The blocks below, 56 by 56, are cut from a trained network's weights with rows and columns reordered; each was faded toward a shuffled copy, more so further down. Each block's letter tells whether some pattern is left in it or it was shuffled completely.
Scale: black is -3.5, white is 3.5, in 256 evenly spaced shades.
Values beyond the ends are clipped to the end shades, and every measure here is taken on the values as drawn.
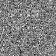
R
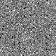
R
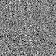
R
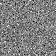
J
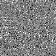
R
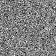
J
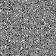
R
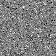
J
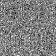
R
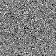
R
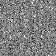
R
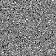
R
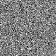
R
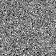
J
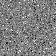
J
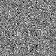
R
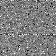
R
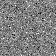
J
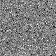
J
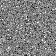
J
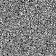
J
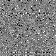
R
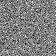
J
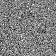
J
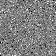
J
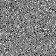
R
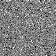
R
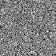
R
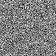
R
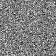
R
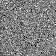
J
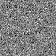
R
